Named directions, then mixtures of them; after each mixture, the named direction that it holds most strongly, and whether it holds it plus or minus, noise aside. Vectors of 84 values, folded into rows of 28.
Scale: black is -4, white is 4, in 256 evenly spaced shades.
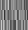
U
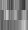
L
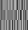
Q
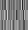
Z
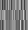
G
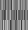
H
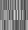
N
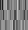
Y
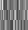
Y, minus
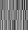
Q, plus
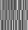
Q, minus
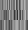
N, minus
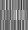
H, minus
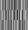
Q, minus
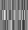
H, minus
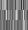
Z, minus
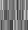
Y, minus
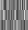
Y, minus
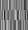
U, plus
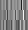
Z, minus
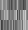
L, plus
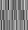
U, minus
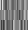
Y, minus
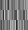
U, minus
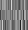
G, minus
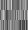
H, minus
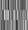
U, minus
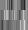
L, plus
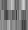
L, minus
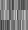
H, minus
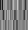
Y, plus
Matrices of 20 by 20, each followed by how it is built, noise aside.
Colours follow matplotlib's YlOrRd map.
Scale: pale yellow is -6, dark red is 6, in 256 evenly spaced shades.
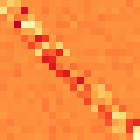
banded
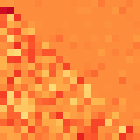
lower triangular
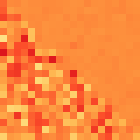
lower triangular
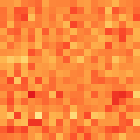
low rank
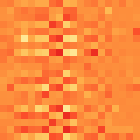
low rank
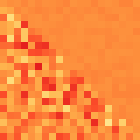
lower triangular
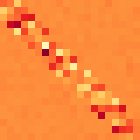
banded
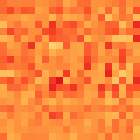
low rank
